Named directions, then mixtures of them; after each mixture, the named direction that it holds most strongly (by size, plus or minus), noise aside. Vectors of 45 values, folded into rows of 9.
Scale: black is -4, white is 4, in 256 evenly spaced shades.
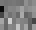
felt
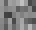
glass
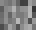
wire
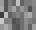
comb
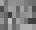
glass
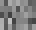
glass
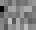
felt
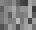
wire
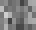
glass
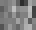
wire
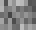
glass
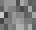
comb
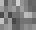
comb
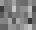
wire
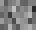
wire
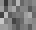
comb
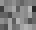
wire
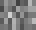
glass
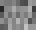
wire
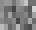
wire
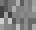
felt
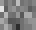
comb
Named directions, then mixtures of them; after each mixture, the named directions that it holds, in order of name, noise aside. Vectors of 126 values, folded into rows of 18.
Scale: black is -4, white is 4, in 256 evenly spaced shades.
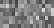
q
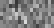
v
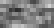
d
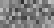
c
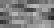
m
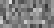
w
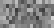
c, m, q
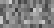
w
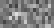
m, v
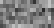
d, q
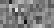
d, v, w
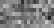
c, m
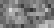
d, m, q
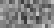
c, d, v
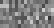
c, q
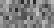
c, w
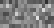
m, q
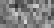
m, v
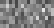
q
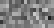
c, m, q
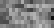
c, m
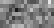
c, d, v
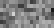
m, q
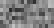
c, d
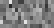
v, w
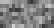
d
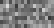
c, m, q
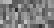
d, v, w
